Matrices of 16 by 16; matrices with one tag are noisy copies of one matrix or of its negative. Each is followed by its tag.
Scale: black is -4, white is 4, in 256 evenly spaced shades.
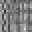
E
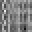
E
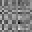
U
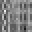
E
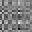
U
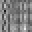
E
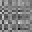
U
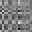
U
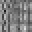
E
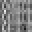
E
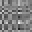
U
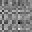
U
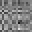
U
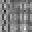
E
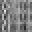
E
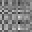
U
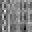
E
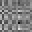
U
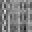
E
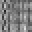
E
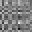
U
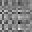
U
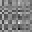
U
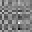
U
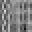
E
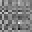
U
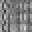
E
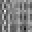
E
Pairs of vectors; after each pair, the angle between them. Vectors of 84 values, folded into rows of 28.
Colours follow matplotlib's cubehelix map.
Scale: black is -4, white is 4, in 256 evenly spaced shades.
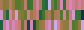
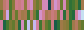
nearly opposite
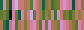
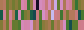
orthogonal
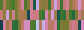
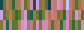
partly aligned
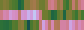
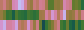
nearly opposite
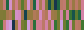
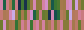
orthogonal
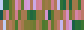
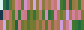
nearly parallel
